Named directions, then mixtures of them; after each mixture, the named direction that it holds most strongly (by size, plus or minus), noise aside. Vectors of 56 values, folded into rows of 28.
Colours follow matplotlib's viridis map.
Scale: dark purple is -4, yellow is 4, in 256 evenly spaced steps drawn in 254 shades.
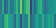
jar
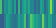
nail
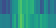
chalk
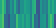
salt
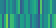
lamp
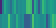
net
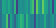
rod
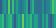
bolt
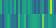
nail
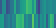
salt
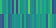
bolt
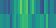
chalk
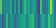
nail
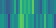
chalk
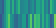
salt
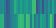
salt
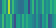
bolt
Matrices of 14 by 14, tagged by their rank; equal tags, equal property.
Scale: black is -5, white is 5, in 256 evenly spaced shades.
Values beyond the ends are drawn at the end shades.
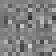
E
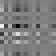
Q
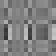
Q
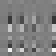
Q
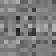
E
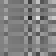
Q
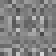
E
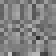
E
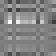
Q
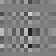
Q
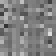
E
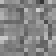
E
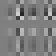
Q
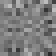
E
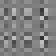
Q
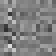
E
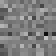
E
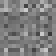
E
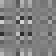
Q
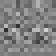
E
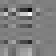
Q
